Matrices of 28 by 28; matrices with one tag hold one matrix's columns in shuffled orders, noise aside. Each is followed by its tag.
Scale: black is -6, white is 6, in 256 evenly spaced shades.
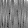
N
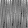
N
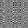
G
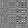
G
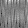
N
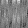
N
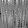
N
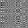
G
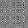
G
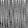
N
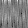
N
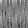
N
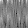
N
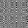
G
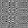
G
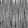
N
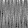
N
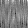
N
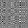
G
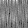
N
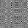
G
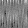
N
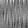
N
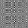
G
